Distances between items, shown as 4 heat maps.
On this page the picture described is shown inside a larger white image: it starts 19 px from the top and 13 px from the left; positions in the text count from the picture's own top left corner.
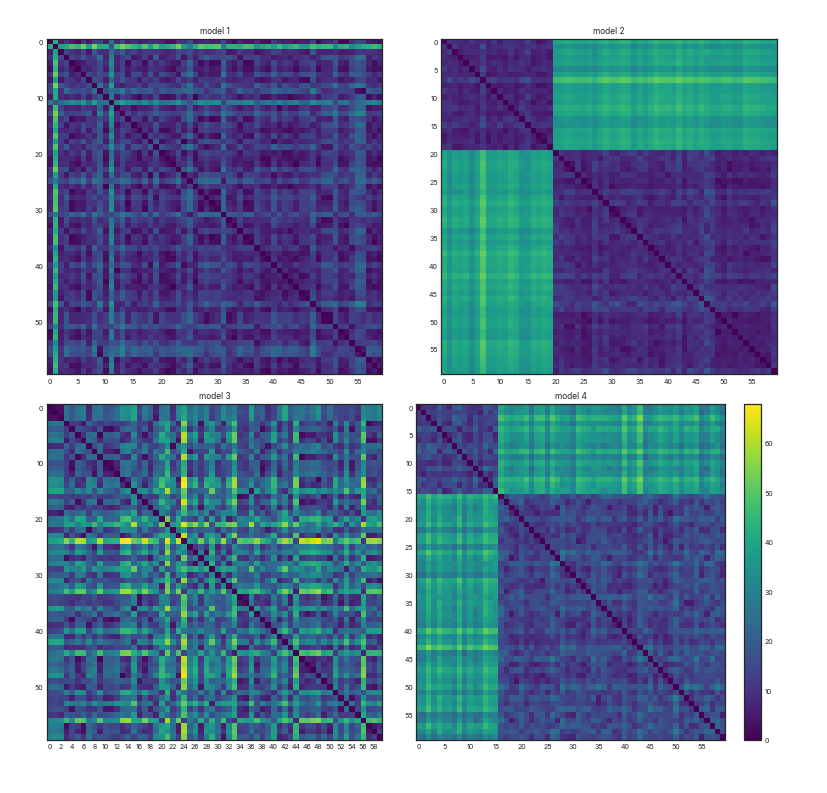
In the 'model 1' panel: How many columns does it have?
60
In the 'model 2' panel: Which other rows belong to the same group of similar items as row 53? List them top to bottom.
20, 21, 22, 23, 24, 25, 26, 27, 28, 29, 30, 31, 32, 33, 34, 35, 36, 37, 38, 39, 40, 41, 42, 43, 44, 45, 46, 47, 48, 49, 50, 51, 52, 54, 55, 56, 57, 58, 59
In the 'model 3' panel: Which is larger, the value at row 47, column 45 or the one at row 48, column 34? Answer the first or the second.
the second
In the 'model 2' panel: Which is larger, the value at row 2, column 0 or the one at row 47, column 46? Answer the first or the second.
the second
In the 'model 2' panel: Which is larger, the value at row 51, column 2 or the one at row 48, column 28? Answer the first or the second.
the first
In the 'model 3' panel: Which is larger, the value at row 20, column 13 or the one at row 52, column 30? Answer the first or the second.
the first
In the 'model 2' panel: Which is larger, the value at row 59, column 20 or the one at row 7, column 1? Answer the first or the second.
the second
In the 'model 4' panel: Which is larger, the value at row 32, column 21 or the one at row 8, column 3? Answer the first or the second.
the second
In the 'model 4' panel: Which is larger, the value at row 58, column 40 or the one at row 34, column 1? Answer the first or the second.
the second
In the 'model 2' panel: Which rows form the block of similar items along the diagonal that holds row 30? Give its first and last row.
20 to 59
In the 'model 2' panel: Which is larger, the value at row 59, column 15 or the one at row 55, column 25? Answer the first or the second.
the first
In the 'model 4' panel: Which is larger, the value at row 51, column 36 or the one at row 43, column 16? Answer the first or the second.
the second
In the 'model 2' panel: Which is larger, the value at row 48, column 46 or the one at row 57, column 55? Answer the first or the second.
the first
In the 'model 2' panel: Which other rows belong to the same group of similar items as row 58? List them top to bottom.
20, 21, 22, 23, 24, 25, 26, 27, 28, 29, 30, 31, 32, 33, 34, 35, 36, 37, 38, 39, 40, 41, 42, 43, 44, 45, 46, 47, 48, 49, 50, 51, 52, 53, 54, 55, 56, 57, 59
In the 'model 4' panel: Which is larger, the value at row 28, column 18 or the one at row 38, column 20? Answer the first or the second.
the first
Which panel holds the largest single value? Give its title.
model 3
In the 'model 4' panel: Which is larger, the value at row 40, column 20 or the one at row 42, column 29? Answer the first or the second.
the first
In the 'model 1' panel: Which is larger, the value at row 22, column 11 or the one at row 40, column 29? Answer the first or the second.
the first
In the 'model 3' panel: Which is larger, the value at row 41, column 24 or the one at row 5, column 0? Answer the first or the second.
the first
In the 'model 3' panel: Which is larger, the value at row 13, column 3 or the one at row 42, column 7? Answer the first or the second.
the second
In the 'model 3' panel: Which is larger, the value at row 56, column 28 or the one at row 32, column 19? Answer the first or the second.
the second
